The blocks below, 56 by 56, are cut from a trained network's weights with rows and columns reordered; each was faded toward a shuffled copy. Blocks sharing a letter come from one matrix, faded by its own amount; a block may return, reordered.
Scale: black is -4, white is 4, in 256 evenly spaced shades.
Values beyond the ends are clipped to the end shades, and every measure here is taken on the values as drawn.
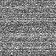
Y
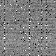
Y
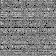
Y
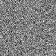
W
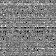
Y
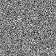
W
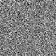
W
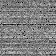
Y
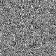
W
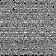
Y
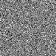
W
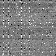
Y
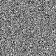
W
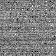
Y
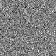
W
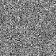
W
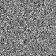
W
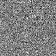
W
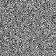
W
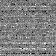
Y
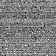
Y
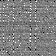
Y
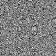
W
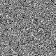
W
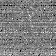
Y
